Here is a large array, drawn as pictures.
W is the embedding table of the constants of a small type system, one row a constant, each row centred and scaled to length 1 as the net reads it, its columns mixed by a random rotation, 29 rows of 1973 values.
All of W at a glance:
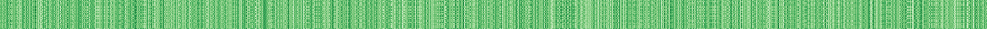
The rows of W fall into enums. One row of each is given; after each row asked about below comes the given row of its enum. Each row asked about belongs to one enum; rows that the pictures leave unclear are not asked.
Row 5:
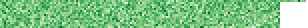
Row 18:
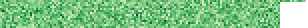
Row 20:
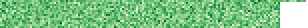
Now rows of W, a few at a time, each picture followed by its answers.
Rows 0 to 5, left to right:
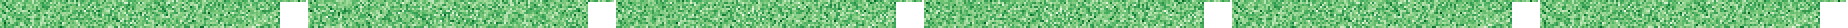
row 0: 5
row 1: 18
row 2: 20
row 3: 20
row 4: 5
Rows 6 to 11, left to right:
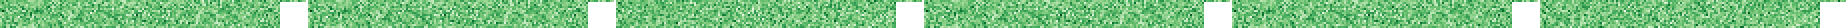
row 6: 18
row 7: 18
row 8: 20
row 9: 18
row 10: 18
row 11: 5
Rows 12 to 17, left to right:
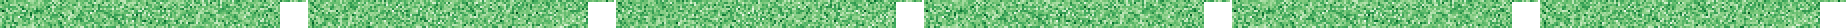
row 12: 18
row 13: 5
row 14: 20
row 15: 18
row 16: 18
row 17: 5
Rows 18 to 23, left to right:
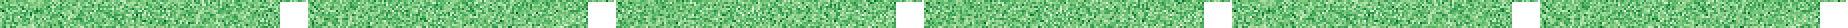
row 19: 5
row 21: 20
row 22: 18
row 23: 5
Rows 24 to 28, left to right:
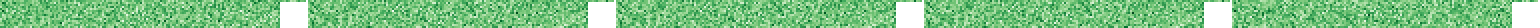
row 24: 20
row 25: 5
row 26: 5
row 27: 5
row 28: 18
